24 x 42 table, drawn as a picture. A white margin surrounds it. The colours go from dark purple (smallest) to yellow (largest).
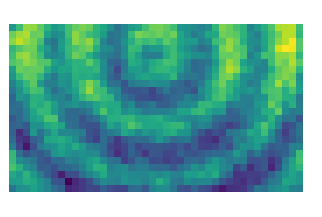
There are no lone odd cells. There is an overall slope up to the top. Rings spread out from the top middle. The field is mottled with small blotches.
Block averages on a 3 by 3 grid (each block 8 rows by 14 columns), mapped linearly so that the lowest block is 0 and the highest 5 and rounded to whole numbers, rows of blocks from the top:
5 3 5 | 2 2 2 | 1 0 0
